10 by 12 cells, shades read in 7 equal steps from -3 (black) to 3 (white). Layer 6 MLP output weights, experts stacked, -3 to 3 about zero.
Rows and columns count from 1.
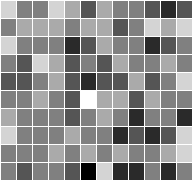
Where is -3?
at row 10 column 6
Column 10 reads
-1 2 -2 0 -1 1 0 -2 0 0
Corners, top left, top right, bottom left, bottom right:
2 -1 0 0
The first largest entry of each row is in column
1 10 1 3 12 6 1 1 12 7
